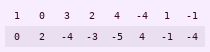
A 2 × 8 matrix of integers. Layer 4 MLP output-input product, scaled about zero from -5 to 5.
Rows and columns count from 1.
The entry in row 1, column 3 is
3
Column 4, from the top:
2 -3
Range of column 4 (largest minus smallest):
5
